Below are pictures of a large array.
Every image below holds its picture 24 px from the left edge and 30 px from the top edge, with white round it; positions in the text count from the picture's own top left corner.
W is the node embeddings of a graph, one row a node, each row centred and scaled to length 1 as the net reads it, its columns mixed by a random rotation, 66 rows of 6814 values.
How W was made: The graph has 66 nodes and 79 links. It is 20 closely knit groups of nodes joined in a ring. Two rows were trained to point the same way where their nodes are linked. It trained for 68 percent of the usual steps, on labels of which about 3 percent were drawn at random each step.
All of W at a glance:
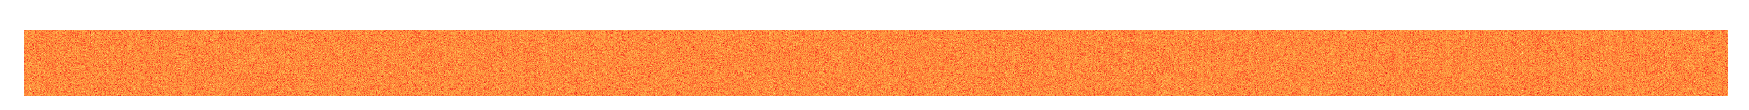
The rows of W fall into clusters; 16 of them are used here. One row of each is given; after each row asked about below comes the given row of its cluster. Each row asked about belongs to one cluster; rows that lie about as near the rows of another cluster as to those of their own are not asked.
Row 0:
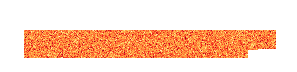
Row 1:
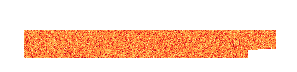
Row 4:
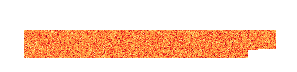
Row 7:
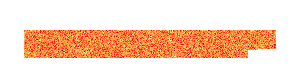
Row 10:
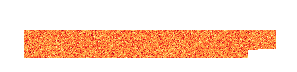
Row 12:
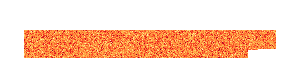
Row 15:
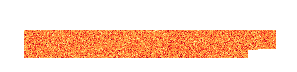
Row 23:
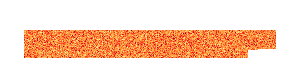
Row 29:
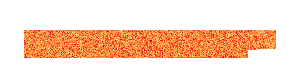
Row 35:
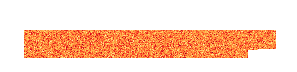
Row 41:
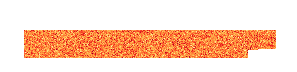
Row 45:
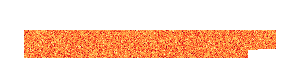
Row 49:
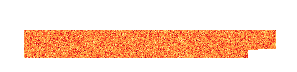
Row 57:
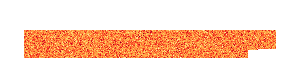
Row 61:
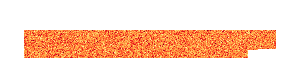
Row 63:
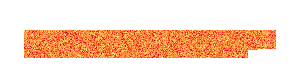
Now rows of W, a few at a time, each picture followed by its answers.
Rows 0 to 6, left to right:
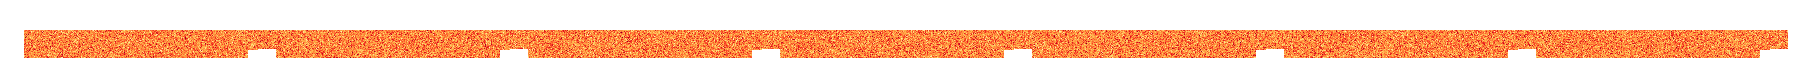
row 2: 7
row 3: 7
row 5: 12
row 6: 63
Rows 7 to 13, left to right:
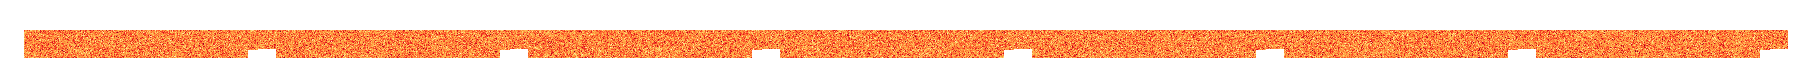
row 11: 29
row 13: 0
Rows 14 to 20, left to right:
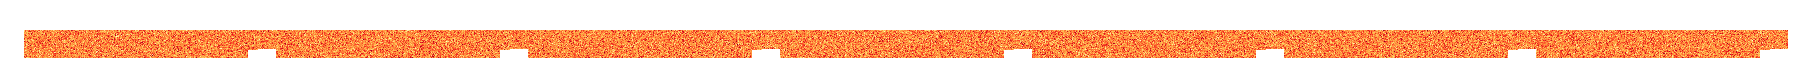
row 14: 23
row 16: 1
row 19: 1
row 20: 61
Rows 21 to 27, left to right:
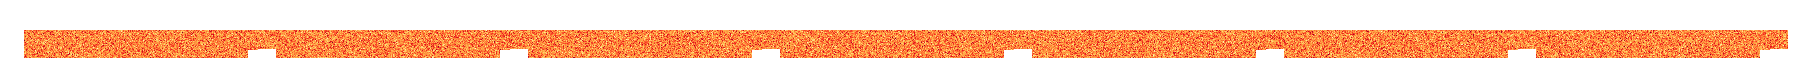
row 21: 29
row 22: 41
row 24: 45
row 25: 41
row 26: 29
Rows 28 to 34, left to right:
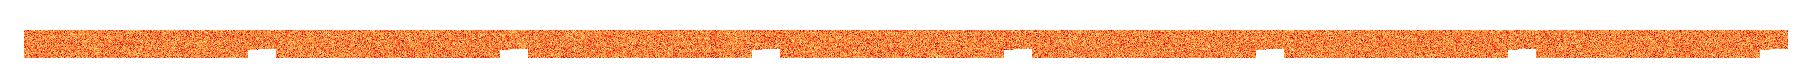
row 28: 57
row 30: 0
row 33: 4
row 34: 15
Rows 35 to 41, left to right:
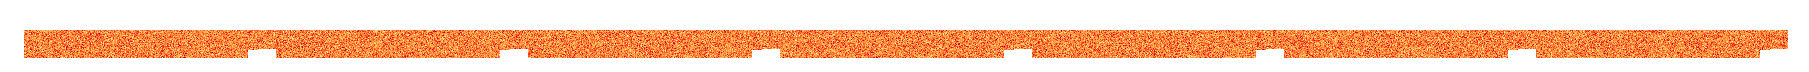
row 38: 7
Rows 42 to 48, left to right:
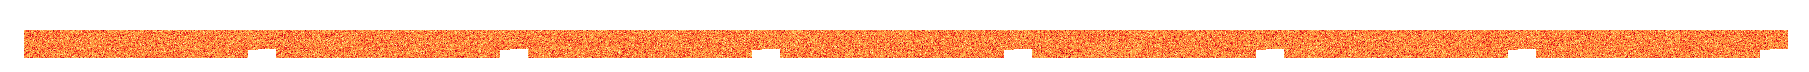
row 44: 61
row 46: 12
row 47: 10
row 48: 15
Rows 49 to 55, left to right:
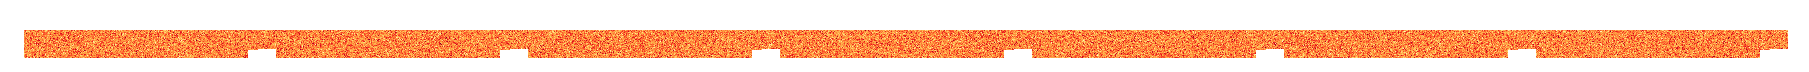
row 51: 63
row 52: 57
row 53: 10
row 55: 4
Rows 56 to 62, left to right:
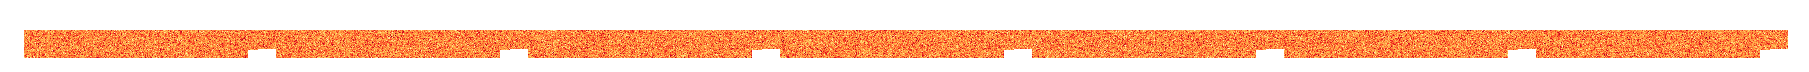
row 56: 49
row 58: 35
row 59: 35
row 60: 23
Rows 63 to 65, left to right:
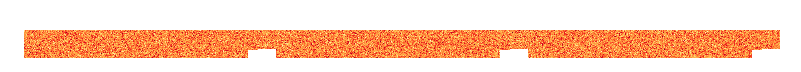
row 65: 49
